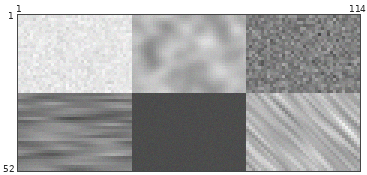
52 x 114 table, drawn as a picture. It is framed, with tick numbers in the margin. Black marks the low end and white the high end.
The table splits into 2 rows of 3 panels. Panel 1,1: very high, fine-grained, faint in contrast. Panel 1,2: high, blotchy. Panel 1,3: middling, fine-grained. Panel 2,1: middling, streaked across. Panel 2,2: low, flat. Panel 2,3: high, slanting down to the right.
